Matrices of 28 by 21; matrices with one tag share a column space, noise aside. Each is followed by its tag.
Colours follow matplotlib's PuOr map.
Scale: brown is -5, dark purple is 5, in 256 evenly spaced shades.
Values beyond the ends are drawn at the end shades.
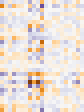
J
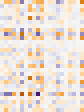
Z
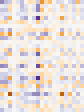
Z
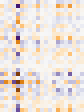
J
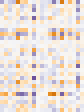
Z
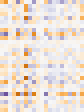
Z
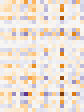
Z
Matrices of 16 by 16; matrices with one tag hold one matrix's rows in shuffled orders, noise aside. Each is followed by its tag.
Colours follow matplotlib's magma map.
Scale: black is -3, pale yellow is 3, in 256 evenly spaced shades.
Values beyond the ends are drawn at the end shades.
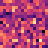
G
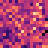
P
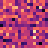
G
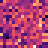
P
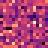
G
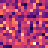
G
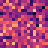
G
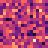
G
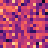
G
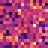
P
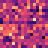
G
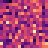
P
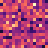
G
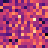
P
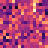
P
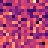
G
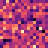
G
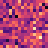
P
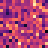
P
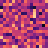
G
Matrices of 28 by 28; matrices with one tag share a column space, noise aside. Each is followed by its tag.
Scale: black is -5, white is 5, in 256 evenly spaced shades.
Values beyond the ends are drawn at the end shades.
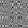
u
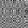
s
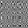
u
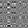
u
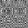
s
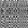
s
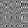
u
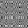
u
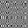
u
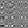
u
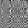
s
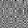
s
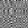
s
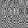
s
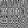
s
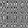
u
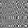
u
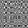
u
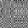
s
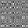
u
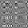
u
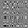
u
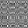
u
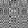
s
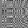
s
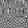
s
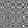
u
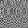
s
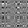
u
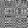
s
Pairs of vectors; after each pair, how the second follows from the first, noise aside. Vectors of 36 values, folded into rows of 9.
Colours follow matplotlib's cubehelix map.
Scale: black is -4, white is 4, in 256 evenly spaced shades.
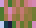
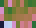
negated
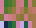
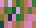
shuffled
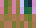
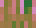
shrunk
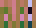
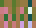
negated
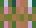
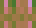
shrunk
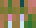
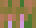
shrunk
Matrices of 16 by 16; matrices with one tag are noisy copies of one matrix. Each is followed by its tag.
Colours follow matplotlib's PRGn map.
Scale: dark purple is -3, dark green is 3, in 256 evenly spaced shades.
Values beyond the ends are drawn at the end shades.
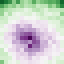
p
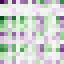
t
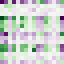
t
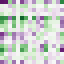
t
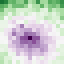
p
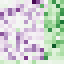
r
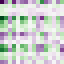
t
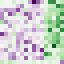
r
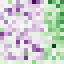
r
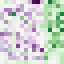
r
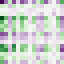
t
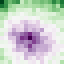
p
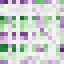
t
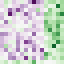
r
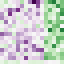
r
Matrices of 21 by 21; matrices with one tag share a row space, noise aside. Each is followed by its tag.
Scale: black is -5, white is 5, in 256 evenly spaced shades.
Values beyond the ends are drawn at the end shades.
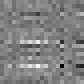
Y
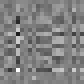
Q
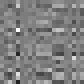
Q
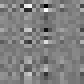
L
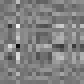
Q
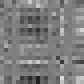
Y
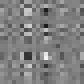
L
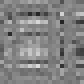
Y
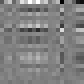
Y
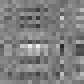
Y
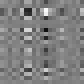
L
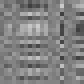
Y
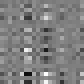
L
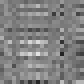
Y
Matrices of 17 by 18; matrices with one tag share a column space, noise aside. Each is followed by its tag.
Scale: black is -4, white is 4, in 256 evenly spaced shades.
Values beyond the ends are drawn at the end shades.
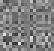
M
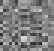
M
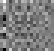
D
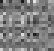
D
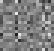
D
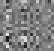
M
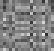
D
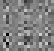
M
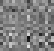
M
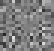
M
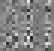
M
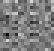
D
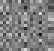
D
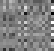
D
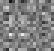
D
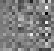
D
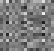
D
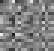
D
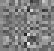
M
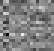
D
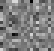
D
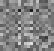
M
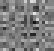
D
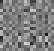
M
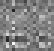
M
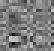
M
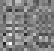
M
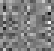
D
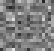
D
